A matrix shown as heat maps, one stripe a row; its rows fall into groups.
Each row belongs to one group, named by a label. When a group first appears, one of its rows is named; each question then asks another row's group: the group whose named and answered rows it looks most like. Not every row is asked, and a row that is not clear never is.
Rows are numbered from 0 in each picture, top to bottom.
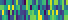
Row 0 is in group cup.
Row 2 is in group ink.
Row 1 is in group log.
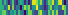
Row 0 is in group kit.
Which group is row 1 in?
log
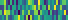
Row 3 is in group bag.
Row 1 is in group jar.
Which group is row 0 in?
ink
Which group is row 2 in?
log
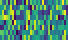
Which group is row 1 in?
kit
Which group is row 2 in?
log
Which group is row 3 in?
log
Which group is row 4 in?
bag
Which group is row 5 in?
jar
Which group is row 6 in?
ink
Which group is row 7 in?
log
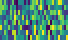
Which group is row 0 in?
kit
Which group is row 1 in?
ink
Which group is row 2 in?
kit
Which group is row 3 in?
bag
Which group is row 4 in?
jar
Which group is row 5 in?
kit
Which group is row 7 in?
bag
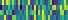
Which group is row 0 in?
log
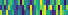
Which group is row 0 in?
kit
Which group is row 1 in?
cup
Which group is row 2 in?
cup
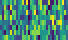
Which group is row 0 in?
bag
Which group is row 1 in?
kit
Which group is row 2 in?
jar
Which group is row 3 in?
kit
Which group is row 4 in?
kit
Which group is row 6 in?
bag
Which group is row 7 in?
log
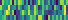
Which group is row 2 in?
log
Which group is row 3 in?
ink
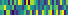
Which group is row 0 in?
bag
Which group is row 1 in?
log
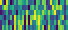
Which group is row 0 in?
cup
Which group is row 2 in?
jar
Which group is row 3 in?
bag
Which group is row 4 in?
bag
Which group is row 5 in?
bag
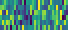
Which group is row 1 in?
ink
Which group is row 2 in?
cup
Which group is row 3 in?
kit
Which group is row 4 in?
log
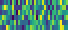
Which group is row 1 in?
log
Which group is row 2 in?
jar
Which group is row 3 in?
ink
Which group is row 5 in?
cup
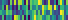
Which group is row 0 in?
bag
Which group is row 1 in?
cup
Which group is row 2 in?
cup
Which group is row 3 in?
bag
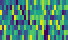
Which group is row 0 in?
jar
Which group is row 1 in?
jar
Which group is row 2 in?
kit
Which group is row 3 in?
bag
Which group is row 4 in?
cup
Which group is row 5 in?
kit
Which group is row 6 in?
ink
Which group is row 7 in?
ink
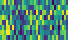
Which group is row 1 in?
kit
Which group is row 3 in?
ink
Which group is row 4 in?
cup
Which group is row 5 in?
log
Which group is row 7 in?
ink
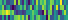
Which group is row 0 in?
kit
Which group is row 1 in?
cup
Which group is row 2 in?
log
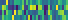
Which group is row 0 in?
bag
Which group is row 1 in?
ink
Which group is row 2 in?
bag
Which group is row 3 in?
log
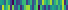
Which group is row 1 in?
log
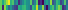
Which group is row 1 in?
kit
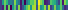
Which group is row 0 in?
ink
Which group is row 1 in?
jar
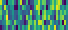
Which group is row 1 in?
kit
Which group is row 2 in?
cup
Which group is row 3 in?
cup
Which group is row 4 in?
ink
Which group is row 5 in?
jar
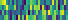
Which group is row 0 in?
ink
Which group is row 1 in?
cup
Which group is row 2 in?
cup
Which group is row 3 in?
jar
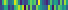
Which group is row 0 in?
ink
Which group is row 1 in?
bag
